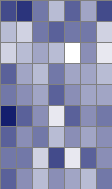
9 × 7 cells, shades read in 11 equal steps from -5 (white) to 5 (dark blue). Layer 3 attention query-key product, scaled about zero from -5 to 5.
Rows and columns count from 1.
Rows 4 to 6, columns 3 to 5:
-2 1 -1 / -1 2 0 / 0 -4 2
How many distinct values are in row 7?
5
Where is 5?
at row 6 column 1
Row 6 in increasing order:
-4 0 0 1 2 2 5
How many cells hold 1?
11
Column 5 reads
2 1 -5 -1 0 2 0 -4 -1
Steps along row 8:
same down up down up down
